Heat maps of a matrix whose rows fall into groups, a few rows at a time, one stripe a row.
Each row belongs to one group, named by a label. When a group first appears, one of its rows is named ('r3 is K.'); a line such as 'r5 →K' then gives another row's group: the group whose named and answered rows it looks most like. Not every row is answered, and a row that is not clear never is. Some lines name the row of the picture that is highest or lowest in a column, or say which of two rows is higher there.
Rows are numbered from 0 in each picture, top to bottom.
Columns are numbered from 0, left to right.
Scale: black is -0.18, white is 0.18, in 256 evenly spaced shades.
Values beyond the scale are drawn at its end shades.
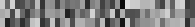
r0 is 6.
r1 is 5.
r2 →6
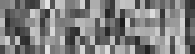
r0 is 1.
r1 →6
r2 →6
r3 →6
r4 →5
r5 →1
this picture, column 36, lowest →0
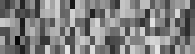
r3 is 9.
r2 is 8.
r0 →9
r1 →1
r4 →6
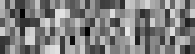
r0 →6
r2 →1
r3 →8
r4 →9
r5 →1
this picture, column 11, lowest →0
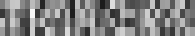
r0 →5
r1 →9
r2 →5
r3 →9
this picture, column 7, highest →0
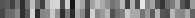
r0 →9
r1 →9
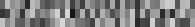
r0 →5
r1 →9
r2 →8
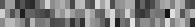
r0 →1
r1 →8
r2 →5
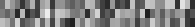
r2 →5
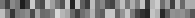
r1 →8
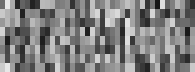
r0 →1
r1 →8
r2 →8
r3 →6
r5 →6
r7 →8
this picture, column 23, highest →1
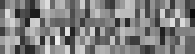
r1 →1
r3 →9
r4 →5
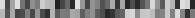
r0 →5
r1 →6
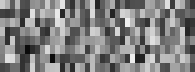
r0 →5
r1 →9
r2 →8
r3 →6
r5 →1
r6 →5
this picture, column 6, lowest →5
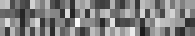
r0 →5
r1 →9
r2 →5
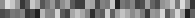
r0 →5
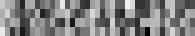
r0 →8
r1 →8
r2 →5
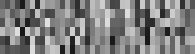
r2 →1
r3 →8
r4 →9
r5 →9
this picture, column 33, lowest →3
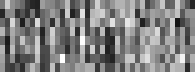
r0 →1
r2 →8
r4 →6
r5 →6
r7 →6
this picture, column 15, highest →7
